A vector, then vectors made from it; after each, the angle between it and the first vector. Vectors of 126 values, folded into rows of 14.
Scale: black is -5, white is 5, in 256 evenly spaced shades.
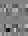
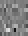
nearly opposite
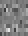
nearly opposite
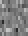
partly opposed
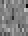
partly opposed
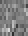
partly opposed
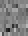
nearly parallel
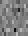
partly opposed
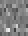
nearly opposite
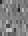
partly opposed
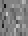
orthogonal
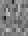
partly opposed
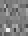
nearly opposite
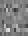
nearly opposite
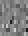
partly aligned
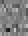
nearly parallel
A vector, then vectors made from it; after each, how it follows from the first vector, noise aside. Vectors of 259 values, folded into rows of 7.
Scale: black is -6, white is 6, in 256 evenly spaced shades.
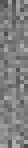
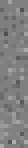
partly zeroed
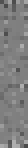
partly zeroed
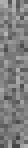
negated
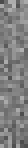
reversed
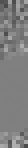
partly zeroed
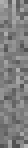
negated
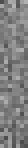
reversed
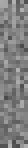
negated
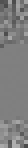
partly zeroed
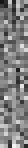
scaled up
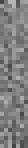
reversed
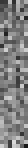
scaled up
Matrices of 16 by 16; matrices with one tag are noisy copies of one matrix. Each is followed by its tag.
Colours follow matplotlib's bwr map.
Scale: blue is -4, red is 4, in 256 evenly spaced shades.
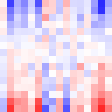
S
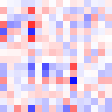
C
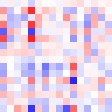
C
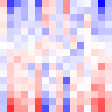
S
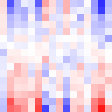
S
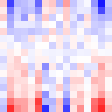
S
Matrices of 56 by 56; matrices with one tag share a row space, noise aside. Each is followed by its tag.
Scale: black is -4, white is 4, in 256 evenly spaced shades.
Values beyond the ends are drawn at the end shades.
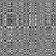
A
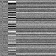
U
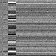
U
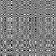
A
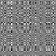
A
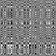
A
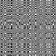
A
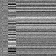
U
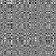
A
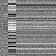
U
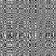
A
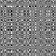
A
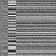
U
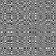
A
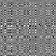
A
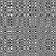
A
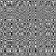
A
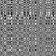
A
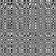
A
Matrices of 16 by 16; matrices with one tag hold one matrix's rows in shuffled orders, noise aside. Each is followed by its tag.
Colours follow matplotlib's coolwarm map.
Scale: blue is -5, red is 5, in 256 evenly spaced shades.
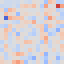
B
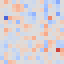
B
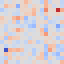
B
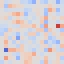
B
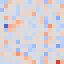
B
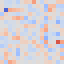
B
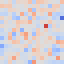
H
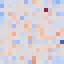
H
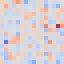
B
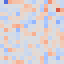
B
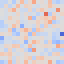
H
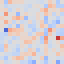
B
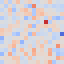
H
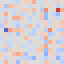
B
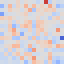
H
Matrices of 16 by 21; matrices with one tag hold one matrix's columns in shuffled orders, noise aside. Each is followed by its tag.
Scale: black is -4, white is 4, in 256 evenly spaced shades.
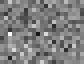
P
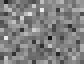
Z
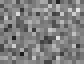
Z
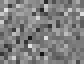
Z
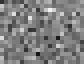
Z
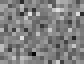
Z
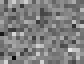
P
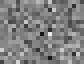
P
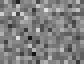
Z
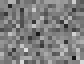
P
